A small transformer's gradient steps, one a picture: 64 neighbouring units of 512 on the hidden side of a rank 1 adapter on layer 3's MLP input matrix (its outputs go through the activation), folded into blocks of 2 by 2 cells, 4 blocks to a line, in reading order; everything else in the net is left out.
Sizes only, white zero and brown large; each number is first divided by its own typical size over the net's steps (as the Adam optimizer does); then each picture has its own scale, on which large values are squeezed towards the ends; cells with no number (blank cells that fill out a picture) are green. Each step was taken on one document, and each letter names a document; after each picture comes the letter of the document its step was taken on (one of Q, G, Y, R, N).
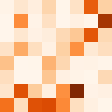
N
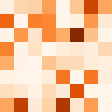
N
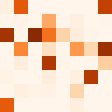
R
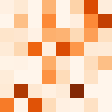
N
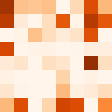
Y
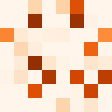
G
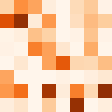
Y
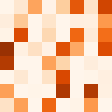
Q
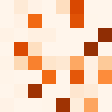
G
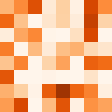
Y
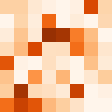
N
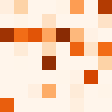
R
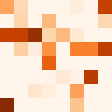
R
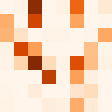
G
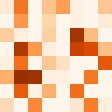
R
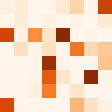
R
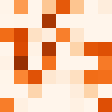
R
